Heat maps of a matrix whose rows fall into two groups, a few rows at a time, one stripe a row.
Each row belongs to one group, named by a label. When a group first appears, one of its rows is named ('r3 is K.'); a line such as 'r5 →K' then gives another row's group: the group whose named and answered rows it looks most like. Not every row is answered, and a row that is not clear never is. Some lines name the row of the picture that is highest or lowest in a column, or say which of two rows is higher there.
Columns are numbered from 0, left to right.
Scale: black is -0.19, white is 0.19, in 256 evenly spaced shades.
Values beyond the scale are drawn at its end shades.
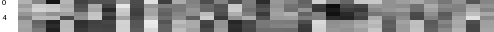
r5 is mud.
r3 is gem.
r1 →gem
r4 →gem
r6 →mud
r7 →mud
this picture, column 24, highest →0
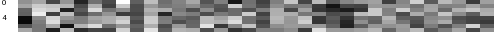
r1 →gem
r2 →gem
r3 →mud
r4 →gem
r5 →gem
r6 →gem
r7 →mud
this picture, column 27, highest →2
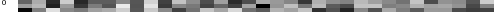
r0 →mud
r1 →mud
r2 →gem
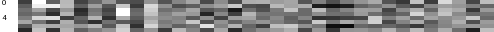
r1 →gem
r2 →mud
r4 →gem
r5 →mud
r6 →gem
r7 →mud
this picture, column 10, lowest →7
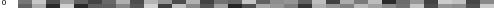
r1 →mud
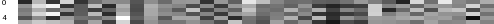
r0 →mud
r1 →gem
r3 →gem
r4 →mud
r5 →gem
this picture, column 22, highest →0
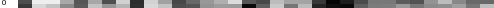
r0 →gem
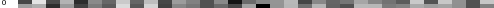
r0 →mud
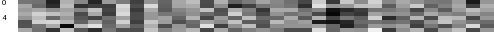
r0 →mud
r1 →mud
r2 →gem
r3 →gem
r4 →mud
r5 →gem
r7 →mud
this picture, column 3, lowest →6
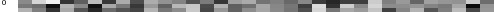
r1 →mud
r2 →mud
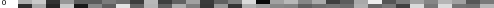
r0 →mud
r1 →mud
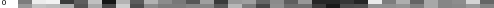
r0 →gem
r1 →gem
